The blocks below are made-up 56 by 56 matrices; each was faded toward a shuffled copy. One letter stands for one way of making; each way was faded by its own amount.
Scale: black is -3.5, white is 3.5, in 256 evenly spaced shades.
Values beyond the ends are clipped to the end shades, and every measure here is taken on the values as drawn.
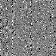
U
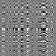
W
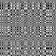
W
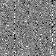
U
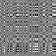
W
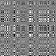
W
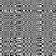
W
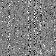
U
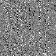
U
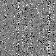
U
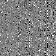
U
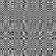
W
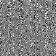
U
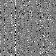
U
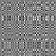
W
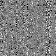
U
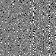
U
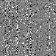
U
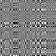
W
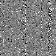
U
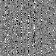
U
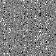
U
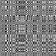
W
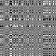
W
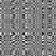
W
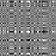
W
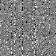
U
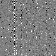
U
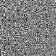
U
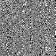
U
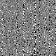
U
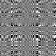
W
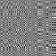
W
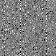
U
